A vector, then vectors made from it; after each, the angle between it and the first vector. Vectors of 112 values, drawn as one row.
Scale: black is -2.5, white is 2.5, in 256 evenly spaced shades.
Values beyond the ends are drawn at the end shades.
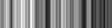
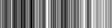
nearly opposite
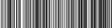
partly aligned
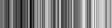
nearly opposite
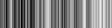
nearly opposite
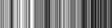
nearly parallel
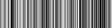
partly aligned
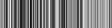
partly opposed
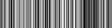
partly aligned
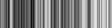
nearly opposite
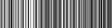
partly aligned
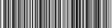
orthogonal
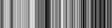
nearly parallel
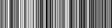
partly aligned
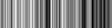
nearly parallel
